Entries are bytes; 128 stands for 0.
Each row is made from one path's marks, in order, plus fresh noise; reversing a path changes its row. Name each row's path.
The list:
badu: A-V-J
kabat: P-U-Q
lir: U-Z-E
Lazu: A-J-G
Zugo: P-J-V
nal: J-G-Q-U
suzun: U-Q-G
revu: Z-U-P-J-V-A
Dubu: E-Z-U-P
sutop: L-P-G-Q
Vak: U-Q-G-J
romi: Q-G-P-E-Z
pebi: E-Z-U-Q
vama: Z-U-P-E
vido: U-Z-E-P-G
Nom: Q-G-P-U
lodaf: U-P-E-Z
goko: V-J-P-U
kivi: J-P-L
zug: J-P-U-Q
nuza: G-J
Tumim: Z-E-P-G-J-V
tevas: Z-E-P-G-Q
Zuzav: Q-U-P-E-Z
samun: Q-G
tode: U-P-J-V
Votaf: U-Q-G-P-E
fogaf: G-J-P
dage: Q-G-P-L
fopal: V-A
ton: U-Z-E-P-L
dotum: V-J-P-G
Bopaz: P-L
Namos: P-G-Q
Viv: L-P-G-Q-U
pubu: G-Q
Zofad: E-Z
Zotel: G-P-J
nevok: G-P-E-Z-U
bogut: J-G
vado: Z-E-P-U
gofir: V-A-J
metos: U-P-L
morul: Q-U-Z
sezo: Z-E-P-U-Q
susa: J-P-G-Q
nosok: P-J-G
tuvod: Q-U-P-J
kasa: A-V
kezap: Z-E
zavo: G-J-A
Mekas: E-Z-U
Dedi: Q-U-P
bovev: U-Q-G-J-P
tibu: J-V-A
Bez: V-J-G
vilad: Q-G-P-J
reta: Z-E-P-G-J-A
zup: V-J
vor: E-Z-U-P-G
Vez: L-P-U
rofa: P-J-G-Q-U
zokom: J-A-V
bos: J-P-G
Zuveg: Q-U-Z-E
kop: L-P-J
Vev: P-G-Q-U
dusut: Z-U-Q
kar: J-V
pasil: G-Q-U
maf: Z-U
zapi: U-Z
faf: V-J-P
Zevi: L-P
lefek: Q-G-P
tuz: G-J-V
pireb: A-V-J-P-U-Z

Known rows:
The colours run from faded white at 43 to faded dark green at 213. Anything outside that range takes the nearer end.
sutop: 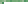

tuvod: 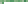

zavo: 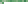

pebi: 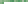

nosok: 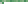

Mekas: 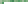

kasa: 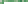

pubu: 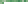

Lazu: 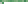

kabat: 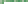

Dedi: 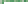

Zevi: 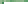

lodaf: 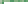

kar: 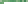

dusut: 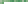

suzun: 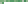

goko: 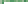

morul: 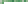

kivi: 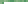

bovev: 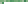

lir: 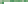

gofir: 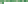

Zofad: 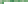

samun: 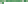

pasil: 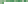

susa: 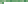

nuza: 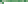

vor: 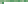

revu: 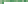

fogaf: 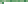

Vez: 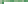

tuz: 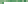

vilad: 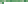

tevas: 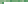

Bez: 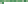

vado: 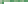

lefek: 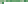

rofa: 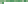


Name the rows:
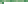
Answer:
kop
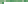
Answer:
dage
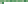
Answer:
dotum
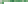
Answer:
maf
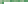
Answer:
vama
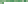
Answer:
nal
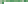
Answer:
Nom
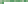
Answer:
Zuveg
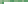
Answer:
ton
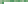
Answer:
Dubu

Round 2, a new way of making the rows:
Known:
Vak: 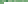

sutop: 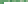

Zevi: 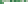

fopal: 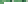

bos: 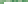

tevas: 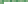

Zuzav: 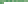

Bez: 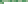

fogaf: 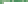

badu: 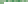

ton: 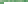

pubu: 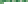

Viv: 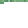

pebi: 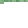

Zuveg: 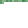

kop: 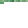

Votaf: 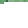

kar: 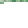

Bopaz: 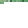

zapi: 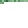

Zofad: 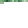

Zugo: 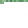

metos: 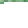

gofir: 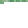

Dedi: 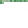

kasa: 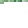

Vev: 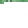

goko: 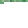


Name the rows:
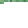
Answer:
nevok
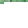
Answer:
vado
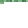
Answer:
kezap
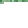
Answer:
samun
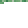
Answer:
lir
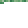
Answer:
Vez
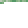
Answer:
zokom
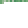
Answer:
lefek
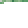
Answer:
kivi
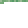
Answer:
susa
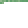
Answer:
dage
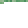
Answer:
Mekas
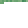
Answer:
vama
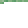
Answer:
tode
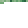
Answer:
maf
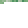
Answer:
bogut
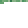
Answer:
kabat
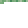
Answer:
dusut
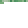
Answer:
faf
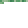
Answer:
zup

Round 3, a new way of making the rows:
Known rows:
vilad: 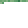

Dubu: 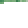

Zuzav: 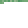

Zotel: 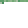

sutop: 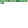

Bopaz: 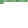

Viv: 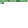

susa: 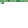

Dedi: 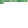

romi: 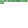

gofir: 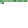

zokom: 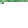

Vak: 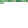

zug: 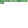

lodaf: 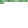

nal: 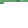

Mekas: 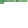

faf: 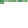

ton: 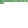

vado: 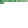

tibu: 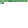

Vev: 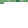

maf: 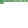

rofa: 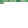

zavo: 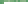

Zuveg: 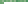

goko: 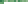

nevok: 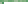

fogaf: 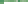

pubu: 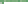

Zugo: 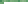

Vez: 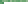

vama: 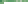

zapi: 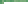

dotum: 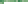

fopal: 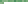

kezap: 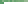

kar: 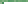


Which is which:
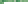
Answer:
pebi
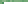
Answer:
Zevi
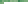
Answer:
tuvod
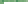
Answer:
Zofad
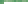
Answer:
zup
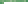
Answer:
morul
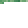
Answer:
Nom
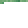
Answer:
lefek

